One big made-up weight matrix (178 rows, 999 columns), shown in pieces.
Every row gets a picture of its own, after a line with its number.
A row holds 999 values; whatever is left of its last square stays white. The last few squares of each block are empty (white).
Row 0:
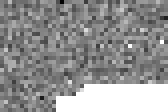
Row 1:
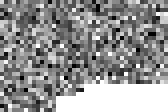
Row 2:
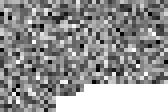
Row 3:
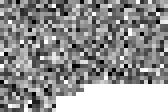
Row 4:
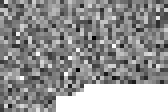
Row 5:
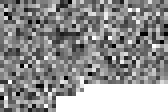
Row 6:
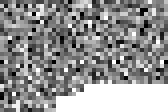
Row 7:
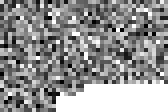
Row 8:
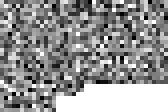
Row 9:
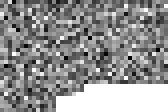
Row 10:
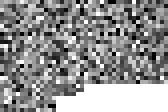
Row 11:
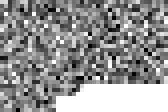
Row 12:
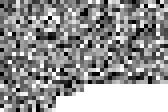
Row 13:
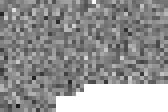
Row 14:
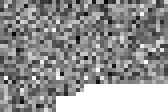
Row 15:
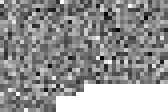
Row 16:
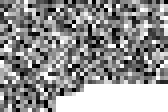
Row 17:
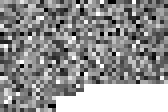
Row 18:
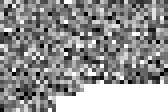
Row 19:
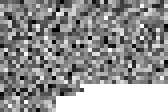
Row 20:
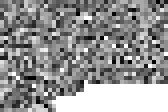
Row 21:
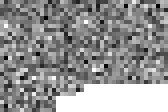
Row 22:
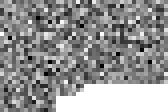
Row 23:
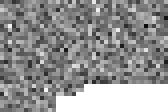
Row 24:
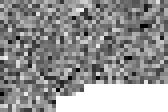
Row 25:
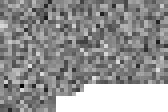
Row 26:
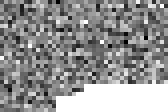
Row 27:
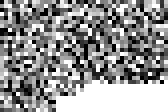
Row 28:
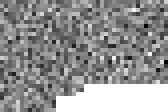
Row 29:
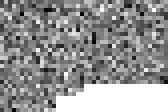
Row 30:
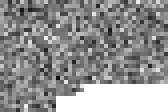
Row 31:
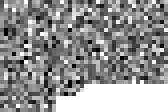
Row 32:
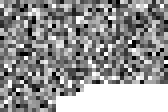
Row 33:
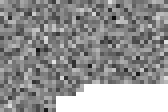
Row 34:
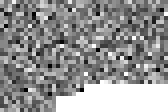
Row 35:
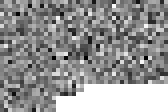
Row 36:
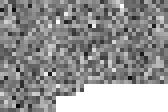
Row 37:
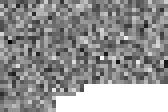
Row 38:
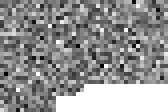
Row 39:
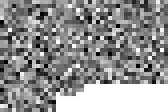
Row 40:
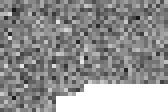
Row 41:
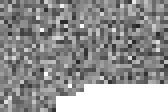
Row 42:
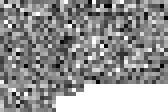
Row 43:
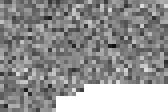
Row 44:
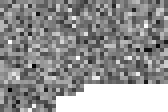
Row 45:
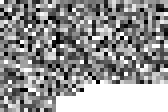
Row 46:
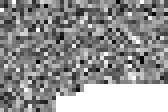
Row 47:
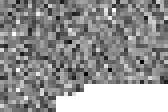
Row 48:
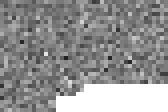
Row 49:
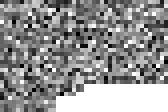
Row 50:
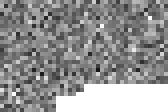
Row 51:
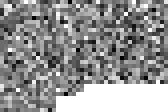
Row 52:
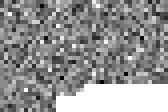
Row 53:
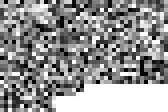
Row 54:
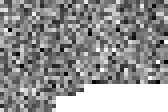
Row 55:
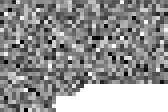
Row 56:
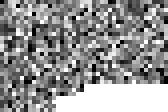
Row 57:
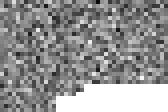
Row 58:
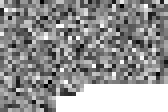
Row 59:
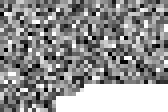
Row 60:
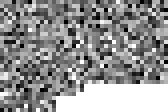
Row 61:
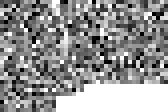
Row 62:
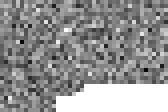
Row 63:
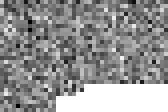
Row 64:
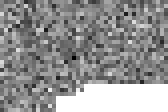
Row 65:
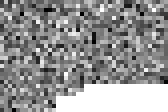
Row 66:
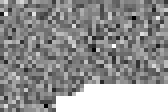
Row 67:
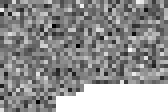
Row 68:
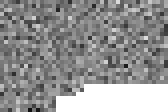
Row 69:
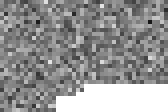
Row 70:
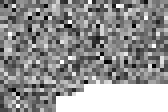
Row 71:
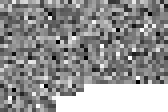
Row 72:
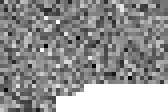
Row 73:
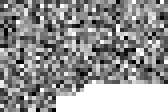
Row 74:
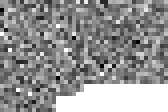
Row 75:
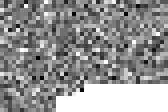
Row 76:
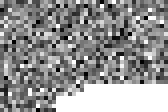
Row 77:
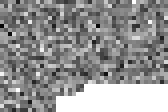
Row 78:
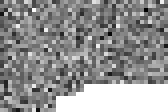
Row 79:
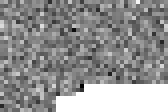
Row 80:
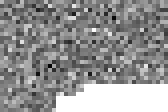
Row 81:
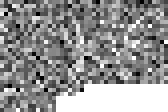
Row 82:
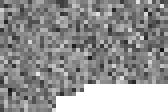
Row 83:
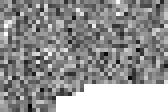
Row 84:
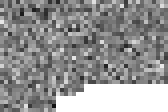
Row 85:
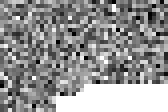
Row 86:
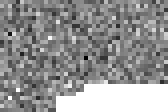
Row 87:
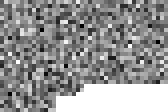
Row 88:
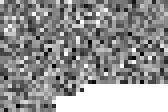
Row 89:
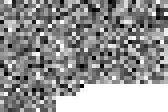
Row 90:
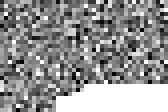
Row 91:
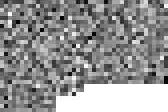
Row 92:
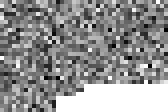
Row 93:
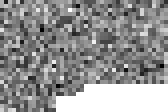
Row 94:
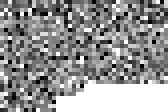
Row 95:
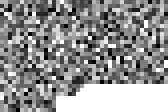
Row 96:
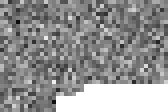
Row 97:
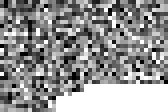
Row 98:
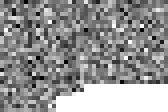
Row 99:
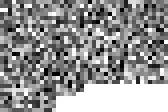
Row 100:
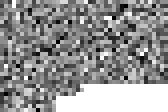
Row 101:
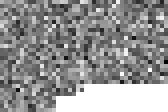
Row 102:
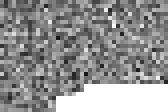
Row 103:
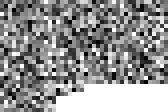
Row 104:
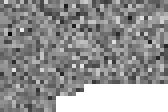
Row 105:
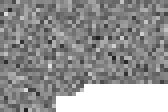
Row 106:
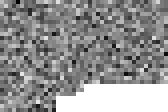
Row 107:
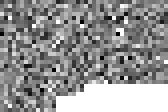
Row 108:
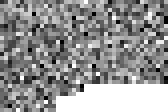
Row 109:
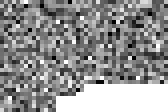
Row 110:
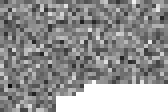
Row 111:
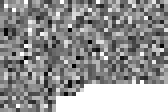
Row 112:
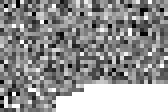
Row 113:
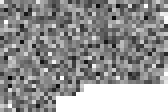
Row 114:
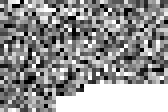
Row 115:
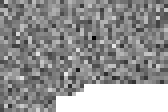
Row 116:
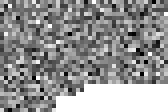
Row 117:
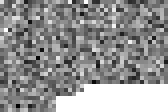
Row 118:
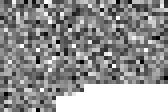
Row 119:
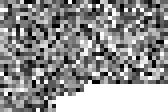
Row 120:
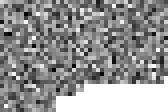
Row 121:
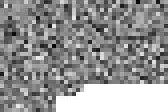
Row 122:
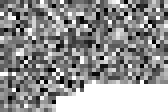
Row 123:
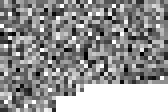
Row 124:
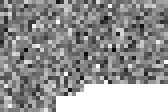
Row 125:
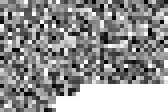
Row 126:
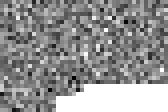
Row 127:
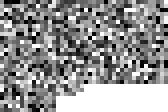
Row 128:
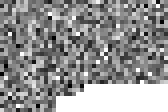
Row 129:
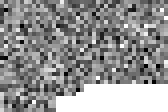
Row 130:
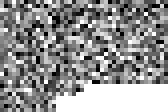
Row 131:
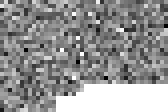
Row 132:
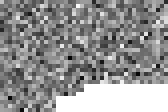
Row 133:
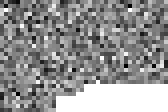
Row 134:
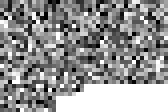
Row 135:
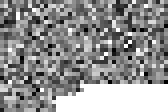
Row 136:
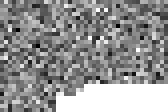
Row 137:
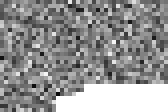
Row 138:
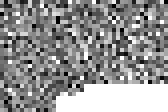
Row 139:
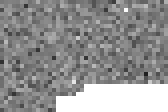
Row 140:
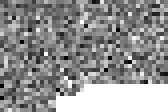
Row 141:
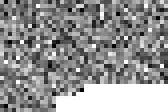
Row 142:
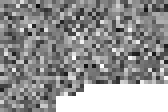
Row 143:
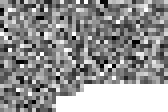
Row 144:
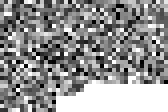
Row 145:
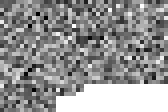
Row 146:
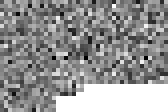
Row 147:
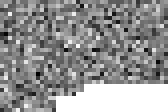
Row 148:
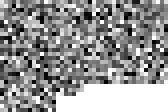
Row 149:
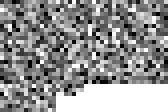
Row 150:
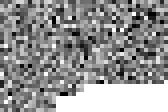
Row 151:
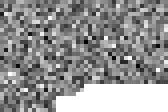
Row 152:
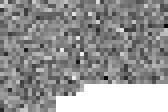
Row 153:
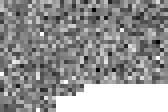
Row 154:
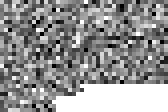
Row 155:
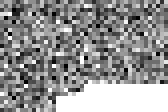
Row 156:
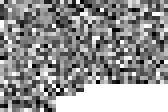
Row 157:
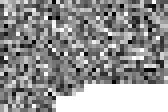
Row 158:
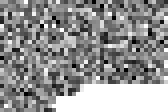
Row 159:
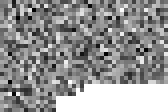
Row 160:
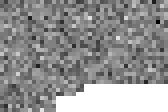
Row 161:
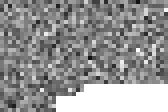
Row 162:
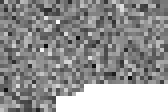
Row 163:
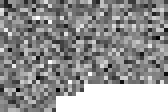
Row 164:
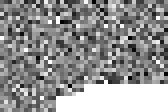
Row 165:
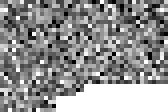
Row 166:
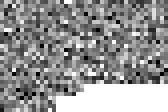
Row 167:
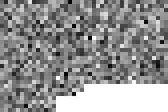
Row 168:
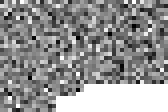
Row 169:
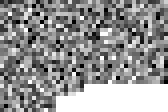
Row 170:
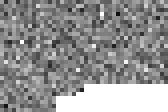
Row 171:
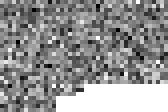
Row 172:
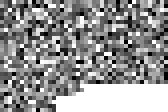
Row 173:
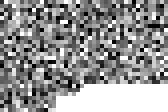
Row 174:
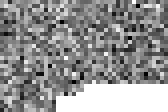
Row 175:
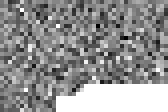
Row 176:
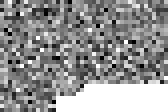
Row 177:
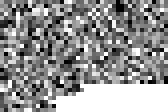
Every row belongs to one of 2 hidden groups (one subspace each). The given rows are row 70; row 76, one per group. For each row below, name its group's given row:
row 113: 70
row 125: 70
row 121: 76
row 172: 76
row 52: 70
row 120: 70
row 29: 70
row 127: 70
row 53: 70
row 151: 70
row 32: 76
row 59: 70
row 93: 70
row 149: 70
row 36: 76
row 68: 70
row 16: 70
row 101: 76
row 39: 70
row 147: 76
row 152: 76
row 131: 76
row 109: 76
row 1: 70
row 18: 76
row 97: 76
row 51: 76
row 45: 70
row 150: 76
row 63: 76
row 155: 76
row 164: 76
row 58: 76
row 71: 76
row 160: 70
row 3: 70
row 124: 76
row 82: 70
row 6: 70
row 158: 70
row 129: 70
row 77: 76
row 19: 70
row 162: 76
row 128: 76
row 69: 76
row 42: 70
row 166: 76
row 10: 76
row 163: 76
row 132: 70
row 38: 76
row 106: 70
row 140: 76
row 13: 76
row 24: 70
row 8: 70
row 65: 70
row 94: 76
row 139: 76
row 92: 70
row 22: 76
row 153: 76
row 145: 70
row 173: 76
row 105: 70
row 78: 76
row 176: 76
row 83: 76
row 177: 76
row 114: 70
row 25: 70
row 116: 76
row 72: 76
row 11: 70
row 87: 76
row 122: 76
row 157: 70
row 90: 76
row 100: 76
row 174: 76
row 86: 76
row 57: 76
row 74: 76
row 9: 76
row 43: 70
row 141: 70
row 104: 76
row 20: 70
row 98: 76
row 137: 70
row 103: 76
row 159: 76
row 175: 70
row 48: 76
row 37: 70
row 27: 76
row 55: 70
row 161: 76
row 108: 70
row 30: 70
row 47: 76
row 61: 70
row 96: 70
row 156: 70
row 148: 70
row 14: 76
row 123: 76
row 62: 70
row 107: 76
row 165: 76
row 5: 70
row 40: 76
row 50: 76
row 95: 70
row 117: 76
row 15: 70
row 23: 70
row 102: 76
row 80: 70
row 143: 76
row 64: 76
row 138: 76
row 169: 70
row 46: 76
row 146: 76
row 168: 76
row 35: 76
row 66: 70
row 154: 76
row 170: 70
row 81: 76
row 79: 70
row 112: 70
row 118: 76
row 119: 76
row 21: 70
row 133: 70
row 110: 76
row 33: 70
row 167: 70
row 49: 70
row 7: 76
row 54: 76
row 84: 70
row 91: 70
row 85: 76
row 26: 70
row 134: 70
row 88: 76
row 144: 76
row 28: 70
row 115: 70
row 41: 76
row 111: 76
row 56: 70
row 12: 76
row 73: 76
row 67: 76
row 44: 70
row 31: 76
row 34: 70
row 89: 76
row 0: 76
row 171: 70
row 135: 76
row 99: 76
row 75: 76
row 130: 76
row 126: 76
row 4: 70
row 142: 76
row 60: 76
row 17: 76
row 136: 70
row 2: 76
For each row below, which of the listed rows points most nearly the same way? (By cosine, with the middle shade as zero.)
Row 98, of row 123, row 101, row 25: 101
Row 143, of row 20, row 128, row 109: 109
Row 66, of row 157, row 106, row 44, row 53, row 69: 44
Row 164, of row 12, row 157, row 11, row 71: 12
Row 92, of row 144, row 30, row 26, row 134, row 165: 30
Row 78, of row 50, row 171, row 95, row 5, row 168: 168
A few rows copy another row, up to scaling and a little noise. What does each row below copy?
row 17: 10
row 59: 151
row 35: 146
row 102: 97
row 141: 170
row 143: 74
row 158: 125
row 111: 31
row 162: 72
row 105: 55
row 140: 48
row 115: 4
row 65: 29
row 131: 152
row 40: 155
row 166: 18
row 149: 23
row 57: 130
